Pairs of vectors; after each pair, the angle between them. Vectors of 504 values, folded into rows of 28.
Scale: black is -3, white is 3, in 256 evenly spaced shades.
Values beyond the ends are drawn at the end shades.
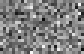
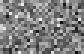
orthogonal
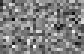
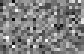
nearly parallel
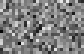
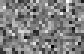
partly aligned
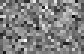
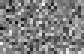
orthogonal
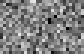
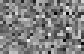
partly opposed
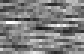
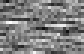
nearly parallel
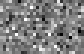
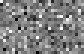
orthogonal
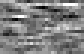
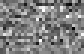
partly opposed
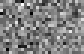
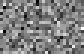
orthogonal
